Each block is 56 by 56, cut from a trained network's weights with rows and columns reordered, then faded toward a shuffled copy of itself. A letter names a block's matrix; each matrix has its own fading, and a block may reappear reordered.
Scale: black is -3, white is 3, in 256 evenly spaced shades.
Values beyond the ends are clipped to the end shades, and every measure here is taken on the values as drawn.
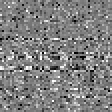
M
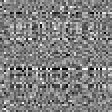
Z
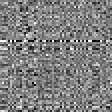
Z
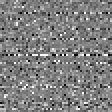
M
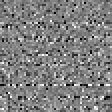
M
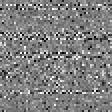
M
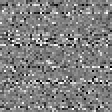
M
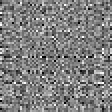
Z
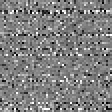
M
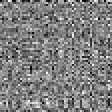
Z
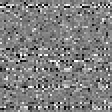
M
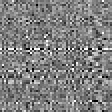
Z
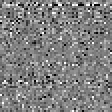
M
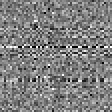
Z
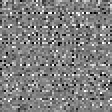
M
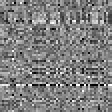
Z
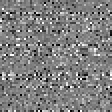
M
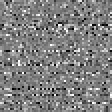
M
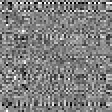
Z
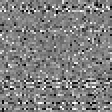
M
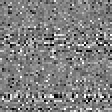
M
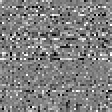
M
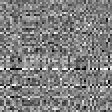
Z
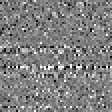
M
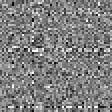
Z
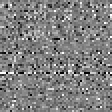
M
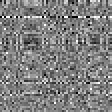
Z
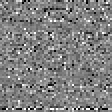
M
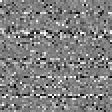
M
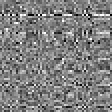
Z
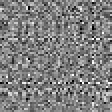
Z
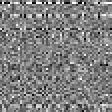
Z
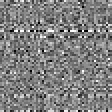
Z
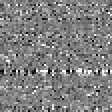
M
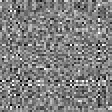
Z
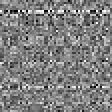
Z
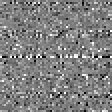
M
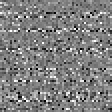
M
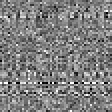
Z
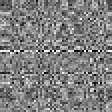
Z
